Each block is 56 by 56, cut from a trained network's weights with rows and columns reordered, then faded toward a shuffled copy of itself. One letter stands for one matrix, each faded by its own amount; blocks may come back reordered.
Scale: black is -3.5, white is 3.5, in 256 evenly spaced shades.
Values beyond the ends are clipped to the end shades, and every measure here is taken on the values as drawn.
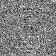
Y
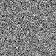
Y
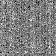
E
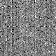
E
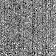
E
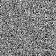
Y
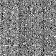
E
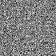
Y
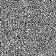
Y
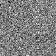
Y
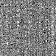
E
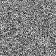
Y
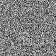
Y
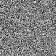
Y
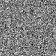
Y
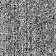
E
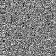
Y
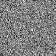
Y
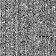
E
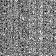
E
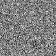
Y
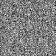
Y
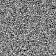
Y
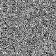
Y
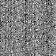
E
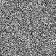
Y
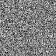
Y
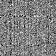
E
